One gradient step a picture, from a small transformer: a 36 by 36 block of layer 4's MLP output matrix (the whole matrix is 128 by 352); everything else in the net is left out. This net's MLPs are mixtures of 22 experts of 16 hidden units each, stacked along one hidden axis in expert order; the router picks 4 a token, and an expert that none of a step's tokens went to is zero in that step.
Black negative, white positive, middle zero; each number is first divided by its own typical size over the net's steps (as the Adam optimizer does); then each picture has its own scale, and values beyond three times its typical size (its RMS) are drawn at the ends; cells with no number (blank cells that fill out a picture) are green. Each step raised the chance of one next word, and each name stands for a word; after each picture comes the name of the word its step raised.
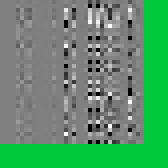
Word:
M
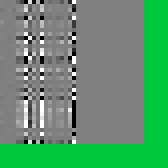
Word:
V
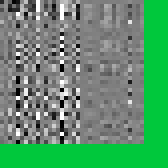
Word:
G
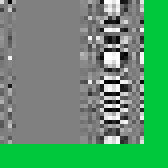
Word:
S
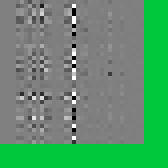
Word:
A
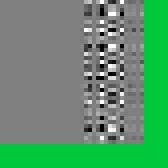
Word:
A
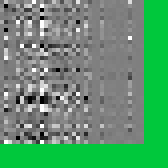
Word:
M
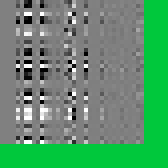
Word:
A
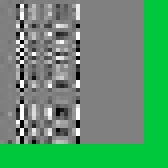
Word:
G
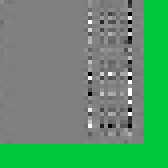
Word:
M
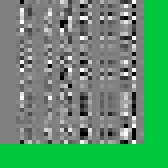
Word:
V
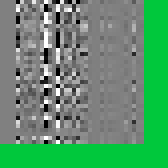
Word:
S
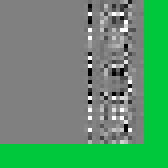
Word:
A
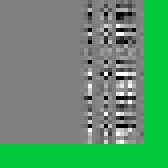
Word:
M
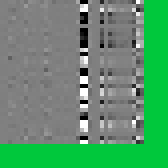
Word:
S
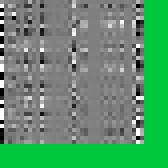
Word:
G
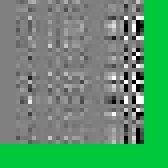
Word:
S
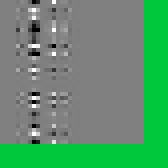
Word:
M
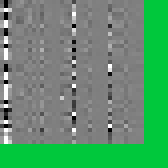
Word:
G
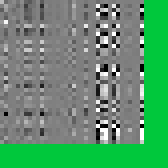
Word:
G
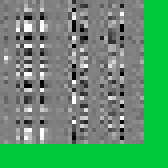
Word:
S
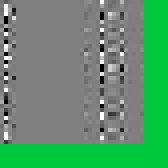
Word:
A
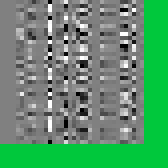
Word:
V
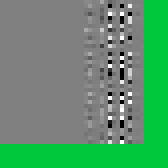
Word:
A
